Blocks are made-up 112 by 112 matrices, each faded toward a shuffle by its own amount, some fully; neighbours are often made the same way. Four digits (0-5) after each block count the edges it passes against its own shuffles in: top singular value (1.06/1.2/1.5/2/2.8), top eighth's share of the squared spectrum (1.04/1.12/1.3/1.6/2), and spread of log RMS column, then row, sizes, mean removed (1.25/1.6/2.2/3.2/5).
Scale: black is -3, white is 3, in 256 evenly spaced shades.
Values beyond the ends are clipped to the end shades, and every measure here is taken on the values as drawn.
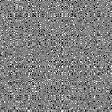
5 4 3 3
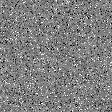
2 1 0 0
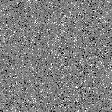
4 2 1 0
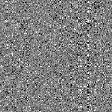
4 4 3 2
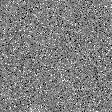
1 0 0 0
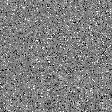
3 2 1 0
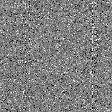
3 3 2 0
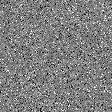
2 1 0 0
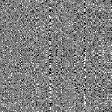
4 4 3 2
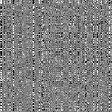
5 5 4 3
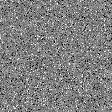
2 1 0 0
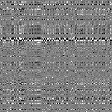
5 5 3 4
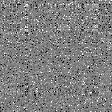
4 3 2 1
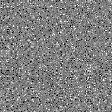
4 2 2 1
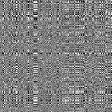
5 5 4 4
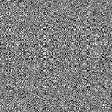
5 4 3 3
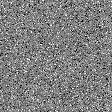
0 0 0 0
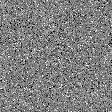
2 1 0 0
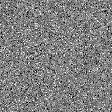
3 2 1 1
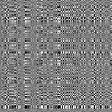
5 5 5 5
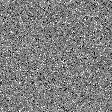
2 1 0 0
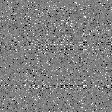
4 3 1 2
